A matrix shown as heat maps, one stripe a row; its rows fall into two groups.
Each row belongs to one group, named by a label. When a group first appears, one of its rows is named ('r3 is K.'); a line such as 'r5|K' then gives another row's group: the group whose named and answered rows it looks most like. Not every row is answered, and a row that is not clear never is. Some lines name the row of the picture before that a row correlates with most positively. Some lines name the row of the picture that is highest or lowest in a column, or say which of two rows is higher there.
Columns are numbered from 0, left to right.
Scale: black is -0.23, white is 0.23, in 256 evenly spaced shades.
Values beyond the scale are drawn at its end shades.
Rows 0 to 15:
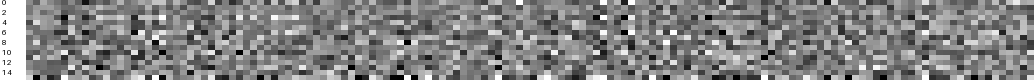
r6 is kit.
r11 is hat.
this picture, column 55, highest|8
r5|hat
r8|hat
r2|hat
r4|hat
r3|kit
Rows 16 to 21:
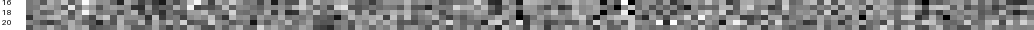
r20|kit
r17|hat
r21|hat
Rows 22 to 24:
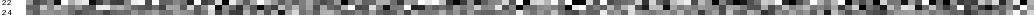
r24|kit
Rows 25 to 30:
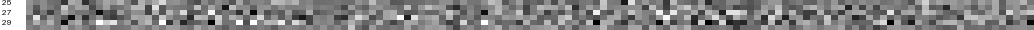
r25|kit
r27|kit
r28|hat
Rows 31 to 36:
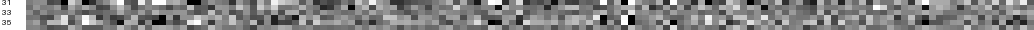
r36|kit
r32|hat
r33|kit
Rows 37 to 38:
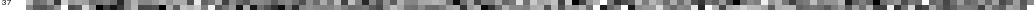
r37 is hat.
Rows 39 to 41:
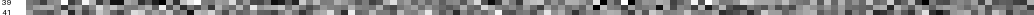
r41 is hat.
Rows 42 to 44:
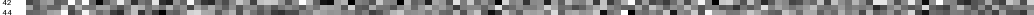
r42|hat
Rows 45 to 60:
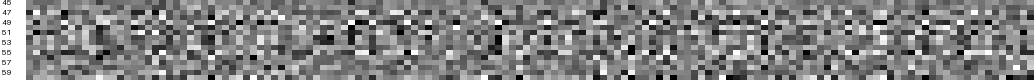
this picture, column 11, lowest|55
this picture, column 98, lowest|51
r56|kit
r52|hat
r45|kit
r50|hat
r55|hat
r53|hat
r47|hat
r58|kit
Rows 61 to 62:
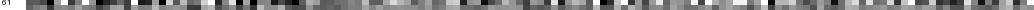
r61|kit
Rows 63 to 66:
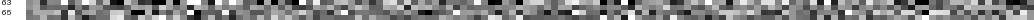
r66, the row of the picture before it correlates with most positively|62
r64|hat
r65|hat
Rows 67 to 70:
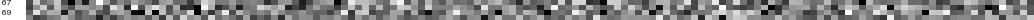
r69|hat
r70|kit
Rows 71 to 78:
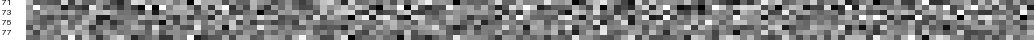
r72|hat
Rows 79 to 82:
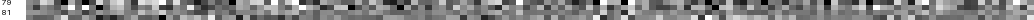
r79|kit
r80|hat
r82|kit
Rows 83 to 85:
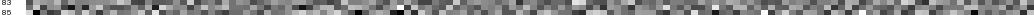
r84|hat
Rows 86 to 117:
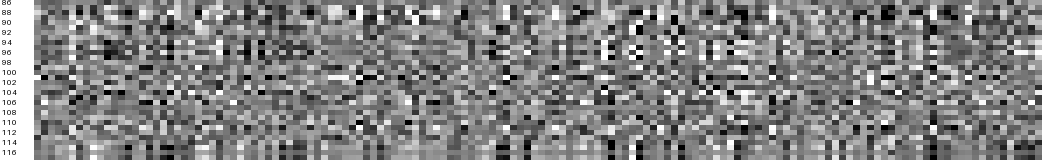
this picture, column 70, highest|96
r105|hat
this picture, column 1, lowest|101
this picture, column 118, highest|90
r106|hat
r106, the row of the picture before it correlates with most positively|83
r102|hat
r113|hat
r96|kit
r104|kit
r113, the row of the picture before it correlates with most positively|83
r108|hat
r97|kit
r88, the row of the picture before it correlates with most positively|84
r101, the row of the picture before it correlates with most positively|85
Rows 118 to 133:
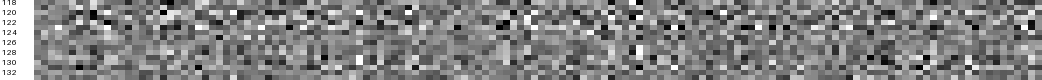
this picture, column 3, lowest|131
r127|kit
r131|hat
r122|hat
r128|kit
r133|hat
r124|hat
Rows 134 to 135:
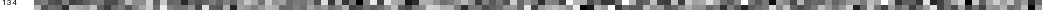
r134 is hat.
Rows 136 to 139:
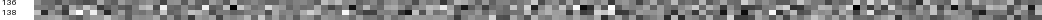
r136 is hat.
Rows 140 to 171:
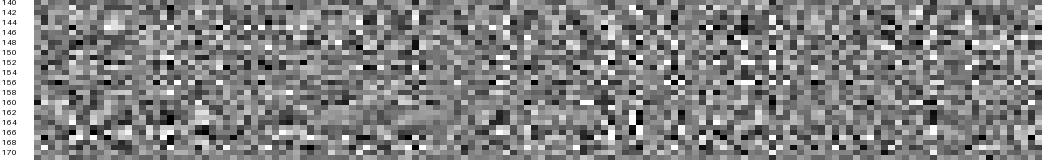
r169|hat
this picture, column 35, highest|166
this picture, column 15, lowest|145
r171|hat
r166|kit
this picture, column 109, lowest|145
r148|hat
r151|kit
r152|kit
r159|hat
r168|kit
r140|hat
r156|kit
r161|kit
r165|kit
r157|hat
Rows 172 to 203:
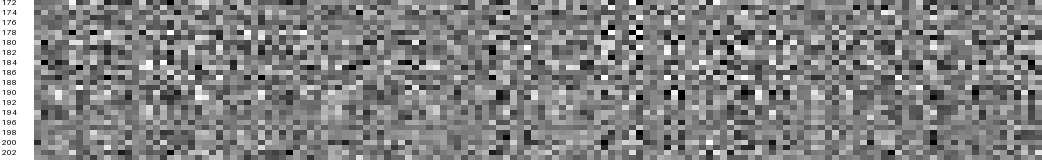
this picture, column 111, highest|190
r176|kit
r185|hat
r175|kit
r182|kit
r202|kit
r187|kit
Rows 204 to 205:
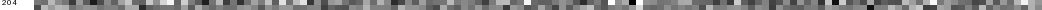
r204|kit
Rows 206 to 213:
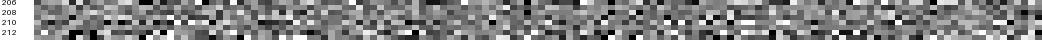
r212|hat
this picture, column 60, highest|212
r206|hat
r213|kit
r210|kit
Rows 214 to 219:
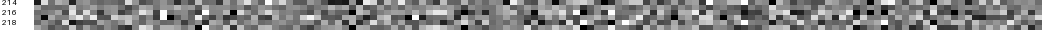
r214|hat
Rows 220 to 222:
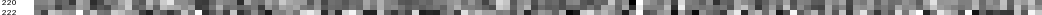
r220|kit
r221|kit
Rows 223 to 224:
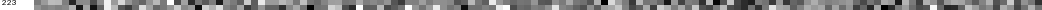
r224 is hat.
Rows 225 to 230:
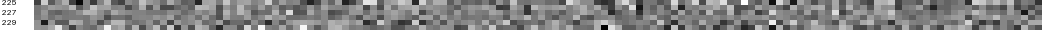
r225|hat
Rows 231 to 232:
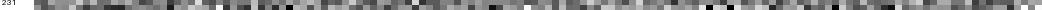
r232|kit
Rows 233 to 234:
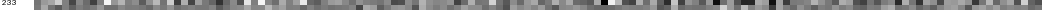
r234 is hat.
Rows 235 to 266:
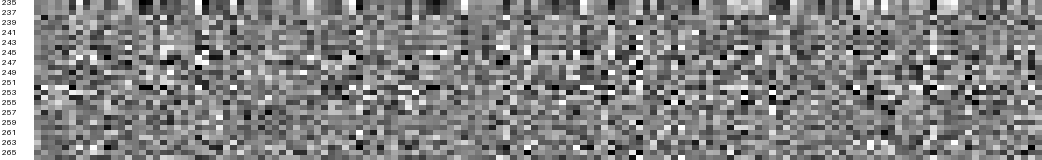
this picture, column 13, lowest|247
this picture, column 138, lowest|252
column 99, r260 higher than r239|No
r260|kit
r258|kit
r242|kit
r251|kit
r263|hat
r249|kit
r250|hat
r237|hat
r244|kit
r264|hat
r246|hat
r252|hat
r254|hat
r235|hat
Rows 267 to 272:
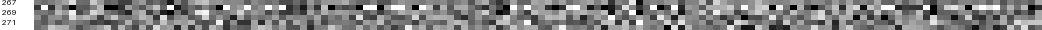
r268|hat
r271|kit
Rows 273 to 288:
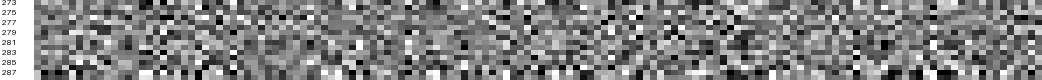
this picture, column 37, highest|278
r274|hat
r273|hat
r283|hat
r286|hat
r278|kit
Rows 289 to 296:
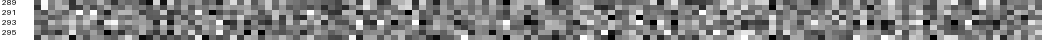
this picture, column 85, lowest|289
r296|hat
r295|kit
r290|hat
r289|hat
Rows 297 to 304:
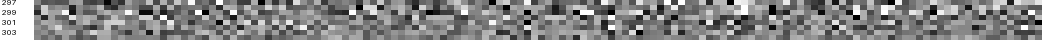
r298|hat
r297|kit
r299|hat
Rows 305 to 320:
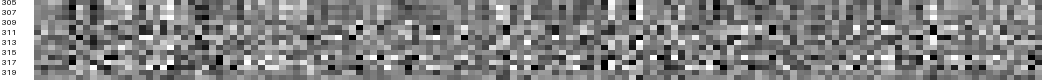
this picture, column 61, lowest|312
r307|kit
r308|kit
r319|hat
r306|kit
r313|kit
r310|hat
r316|hat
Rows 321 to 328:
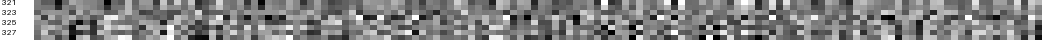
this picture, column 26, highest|324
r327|hat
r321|kit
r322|kit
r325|hat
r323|hat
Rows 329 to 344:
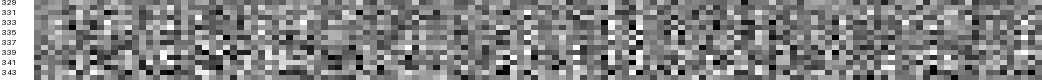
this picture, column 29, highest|343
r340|hat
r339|kit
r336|kit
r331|hat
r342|hat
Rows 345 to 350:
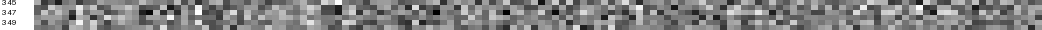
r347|hat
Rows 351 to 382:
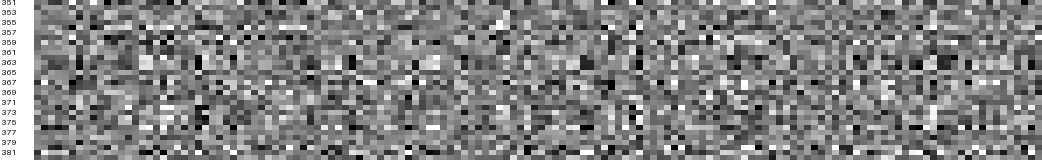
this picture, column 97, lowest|356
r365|hat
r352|hat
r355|kit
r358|kit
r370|hat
